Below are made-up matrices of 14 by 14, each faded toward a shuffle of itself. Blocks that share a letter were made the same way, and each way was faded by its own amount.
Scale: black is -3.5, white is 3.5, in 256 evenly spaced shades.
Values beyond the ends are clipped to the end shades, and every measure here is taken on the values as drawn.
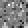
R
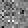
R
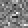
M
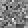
M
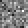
M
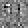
R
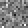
M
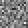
M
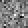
M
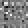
R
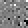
R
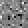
R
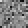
M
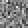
M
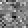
M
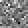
M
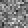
M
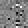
R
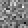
M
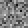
M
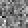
M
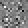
R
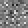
R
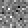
M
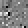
R
